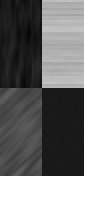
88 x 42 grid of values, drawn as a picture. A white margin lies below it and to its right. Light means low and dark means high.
It is made of 2 by 2 panels. Panel 1,1: very high, streaked downward, faint in contrast. Panel 1,2: low, streaked across, faint in contrast. Panel 2,1: high, slanting up to the right, faint in contrast. Panel 2,2: very high, flat.
